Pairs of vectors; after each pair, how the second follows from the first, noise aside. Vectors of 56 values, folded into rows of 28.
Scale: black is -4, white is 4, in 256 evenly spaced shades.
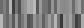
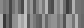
wrapped around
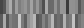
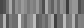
copied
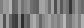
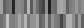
wrapped around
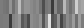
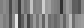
wrapped around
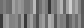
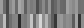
wrapped around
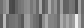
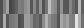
copied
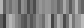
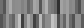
wrapped around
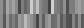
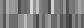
copied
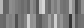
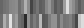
wrapped around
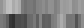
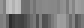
copied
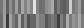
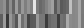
copied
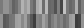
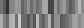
wrapped around
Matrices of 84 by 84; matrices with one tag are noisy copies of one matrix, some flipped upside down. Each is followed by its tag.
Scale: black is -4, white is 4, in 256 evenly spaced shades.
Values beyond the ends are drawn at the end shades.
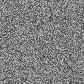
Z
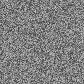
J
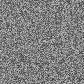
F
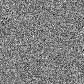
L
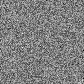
L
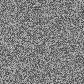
L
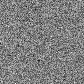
L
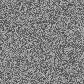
J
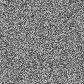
Z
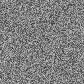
J
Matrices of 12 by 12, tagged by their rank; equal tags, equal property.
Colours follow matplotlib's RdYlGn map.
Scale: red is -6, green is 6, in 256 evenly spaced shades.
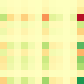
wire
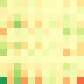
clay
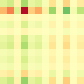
wire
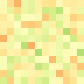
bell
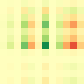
wire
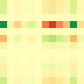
wire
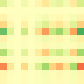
wire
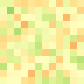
bell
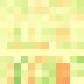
clay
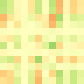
clay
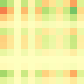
wire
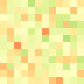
bell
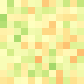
bell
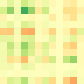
clay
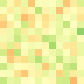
bell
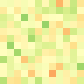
bell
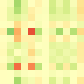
clay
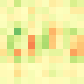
clay
